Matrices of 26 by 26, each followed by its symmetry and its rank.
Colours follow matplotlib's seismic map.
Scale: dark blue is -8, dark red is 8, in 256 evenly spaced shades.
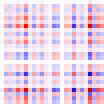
symmetric, rank one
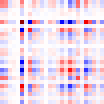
symmetric, rank two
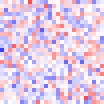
neither, full rank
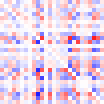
antisymmetric, rank two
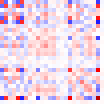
symmetric, rank three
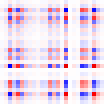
symmetric, rank one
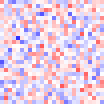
neither, full rank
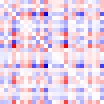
antisymmetric, rank two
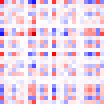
symmetric, rank two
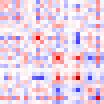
symmetric, rank three
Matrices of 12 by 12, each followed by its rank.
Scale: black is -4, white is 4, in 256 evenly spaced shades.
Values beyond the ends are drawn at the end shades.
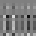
one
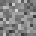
full rank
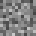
full rank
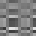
one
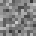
full rank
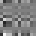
one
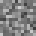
full rank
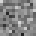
full rank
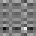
one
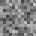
full rank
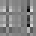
one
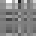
one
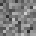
full rank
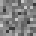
full rank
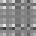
one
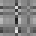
one
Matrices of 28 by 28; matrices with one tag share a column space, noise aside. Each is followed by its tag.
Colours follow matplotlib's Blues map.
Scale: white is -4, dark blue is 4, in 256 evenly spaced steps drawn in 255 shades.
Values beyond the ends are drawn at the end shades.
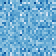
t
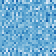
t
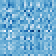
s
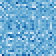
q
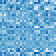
t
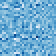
q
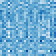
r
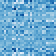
t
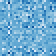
t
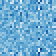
t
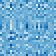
q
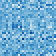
q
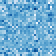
t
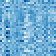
r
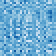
r
